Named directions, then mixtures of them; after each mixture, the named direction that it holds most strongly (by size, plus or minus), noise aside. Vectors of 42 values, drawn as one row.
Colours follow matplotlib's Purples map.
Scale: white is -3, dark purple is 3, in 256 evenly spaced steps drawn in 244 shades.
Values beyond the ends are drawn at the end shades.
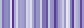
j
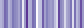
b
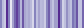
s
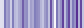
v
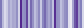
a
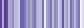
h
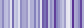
j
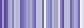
h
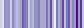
v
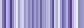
s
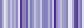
a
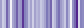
s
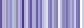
b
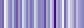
v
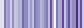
v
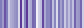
b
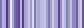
s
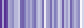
h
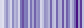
v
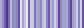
a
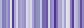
j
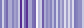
b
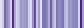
v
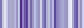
a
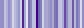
b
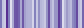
s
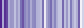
h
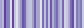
j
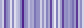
v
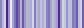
s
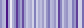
s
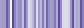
j
